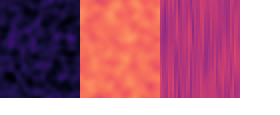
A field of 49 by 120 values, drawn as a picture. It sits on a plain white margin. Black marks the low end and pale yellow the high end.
The table splits into one row of 3 panels. Panel 1,1: very low, blotchy, faint in contrast. Panel 1,2: high, blotchy, faint in contrast. Panel 1,3: middling, streaked downward, faint in contrast.
